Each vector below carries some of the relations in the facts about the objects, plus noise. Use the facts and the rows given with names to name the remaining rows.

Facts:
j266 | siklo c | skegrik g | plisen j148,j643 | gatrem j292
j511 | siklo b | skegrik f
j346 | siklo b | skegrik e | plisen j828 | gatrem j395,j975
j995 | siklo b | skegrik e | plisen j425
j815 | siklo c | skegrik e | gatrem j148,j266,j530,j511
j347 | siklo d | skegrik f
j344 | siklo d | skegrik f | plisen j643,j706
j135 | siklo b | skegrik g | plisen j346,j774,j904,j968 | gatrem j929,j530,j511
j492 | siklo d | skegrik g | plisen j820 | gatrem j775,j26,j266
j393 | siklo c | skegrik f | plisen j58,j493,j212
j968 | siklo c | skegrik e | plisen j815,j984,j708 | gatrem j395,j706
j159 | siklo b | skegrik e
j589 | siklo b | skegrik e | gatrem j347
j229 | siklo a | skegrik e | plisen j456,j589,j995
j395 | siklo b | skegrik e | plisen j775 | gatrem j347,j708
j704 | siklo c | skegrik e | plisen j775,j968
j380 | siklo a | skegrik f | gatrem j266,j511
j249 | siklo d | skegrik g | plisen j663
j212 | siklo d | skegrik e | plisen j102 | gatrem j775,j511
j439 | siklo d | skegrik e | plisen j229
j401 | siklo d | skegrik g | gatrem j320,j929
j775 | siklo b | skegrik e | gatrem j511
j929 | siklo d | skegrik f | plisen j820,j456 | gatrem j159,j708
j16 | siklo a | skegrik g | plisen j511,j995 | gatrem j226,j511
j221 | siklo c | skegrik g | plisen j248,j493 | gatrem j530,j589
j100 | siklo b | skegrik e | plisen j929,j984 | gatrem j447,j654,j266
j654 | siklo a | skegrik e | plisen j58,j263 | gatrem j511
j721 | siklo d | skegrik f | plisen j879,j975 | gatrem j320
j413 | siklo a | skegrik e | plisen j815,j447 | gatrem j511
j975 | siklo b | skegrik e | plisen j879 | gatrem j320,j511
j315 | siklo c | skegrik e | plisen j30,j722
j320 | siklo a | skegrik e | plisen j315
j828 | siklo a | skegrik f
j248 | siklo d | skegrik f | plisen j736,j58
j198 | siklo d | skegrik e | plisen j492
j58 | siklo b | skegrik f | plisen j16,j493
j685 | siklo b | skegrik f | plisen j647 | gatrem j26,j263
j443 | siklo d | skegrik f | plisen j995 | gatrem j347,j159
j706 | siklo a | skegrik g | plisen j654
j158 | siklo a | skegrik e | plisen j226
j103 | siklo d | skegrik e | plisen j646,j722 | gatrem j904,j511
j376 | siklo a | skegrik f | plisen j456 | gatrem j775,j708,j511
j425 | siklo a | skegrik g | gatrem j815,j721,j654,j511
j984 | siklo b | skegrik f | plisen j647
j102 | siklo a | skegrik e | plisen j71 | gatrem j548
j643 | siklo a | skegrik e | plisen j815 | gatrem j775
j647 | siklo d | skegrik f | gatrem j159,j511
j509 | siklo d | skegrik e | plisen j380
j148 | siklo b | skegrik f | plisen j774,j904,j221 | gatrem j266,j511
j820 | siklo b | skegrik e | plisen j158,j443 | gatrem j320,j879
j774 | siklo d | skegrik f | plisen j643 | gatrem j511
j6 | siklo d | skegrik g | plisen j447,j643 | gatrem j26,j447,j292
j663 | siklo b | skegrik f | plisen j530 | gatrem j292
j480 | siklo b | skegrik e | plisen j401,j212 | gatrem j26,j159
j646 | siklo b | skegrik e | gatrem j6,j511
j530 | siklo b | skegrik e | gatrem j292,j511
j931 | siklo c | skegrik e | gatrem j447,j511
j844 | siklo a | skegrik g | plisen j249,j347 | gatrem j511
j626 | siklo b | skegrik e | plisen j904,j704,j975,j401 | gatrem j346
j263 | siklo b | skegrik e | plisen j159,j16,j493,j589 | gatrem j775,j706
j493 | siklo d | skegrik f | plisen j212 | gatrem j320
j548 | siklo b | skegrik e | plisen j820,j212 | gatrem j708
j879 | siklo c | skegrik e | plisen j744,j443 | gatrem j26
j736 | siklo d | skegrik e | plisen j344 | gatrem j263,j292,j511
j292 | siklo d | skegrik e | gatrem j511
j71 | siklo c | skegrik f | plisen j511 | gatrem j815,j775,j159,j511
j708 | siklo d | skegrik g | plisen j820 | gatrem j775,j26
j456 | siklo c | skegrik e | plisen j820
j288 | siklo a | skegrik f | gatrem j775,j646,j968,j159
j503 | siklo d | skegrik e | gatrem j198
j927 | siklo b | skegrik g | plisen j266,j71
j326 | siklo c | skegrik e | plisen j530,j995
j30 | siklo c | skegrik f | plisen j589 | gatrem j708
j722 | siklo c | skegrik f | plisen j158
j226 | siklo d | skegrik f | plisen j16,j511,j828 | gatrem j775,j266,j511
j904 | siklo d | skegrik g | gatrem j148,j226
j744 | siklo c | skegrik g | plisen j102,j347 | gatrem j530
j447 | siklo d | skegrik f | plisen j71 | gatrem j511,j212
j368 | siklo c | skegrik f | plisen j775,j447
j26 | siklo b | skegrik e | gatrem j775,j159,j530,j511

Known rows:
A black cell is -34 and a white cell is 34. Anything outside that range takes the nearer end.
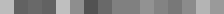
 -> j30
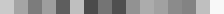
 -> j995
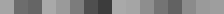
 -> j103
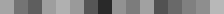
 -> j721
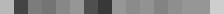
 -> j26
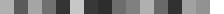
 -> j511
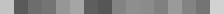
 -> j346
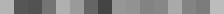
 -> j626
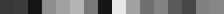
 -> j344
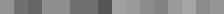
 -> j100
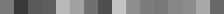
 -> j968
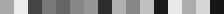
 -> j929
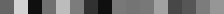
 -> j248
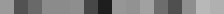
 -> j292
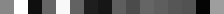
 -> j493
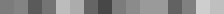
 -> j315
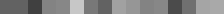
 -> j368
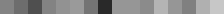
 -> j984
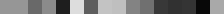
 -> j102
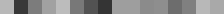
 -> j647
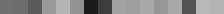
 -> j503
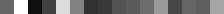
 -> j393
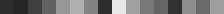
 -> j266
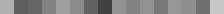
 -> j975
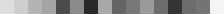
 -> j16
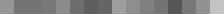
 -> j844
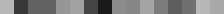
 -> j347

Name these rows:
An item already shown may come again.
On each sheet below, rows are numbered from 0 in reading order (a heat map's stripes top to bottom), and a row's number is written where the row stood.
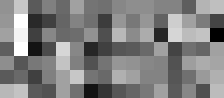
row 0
j158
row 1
j548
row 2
j492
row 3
j393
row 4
j931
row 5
j368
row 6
j263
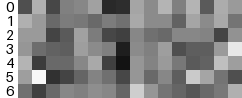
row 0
j198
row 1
j376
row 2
j480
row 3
j320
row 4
j347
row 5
j548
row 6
j413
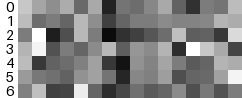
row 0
j226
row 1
j30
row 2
j58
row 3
j820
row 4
j347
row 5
j320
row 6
j221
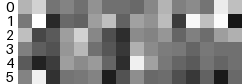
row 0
j229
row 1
j456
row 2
j401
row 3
j736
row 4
j6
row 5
j212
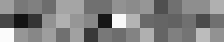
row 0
j879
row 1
j774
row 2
j443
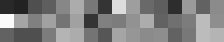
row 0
j266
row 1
j443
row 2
j704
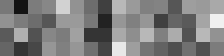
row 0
j815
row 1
j320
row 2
j198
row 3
j6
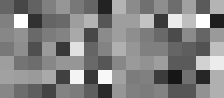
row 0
j148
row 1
j456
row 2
j744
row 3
j927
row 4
j828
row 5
j71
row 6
j706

